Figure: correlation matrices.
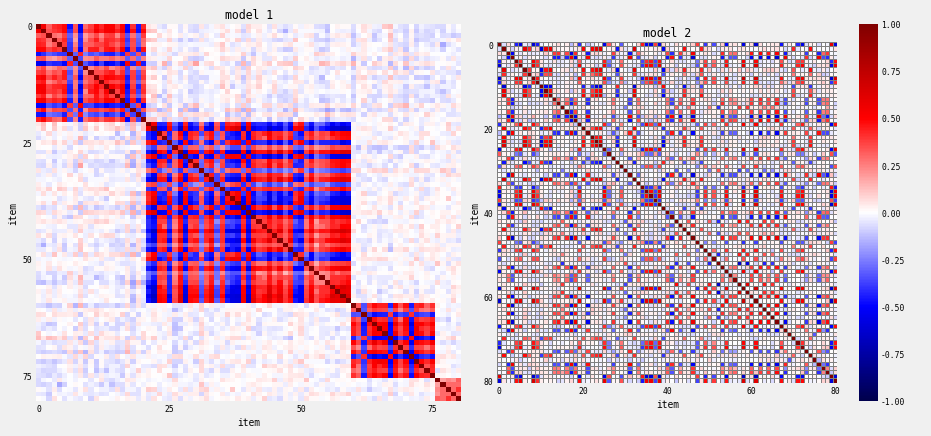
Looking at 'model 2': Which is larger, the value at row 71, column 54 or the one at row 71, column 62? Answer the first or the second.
the first
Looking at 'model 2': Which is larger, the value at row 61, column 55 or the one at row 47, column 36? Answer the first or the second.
the first
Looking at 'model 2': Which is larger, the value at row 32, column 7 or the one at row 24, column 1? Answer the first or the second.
the second
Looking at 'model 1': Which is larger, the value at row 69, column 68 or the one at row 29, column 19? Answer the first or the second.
the first
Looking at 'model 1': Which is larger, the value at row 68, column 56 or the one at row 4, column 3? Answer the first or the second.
the second
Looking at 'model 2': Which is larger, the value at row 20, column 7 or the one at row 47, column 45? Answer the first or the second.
the first
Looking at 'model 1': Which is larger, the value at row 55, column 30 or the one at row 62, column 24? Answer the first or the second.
the first
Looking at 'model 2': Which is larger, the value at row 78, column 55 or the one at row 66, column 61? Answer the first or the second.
the first
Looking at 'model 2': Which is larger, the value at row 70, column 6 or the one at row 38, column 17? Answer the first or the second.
the first
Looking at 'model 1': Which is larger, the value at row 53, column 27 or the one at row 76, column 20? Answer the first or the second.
the first
